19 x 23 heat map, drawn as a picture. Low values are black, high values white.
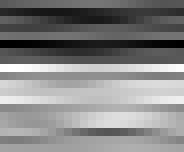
Overall the values sit about 50% of the way up the scale. The bottom part is higher, past a seam about 40% of the way down. The bottom left is the smoothest part. Streaks run across, left to right.
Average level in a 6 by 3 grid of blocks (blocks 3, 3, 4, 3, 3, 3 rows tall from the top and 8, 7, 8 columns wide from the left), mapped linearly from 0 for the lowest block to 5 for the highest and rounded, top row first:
0 0 0 / 0 0 0 / 2 2 2 / 5 4 5 / 3 4 4 / 3 3 3
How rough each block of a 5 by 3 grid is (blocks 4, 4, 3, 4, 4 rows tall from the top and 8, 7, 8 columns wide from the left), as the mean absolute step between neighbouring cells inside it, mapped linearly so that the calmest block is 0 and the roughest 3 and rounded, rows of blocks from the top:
1 1 0
2 1 2
2 1 3
1 0 1
0 2 1
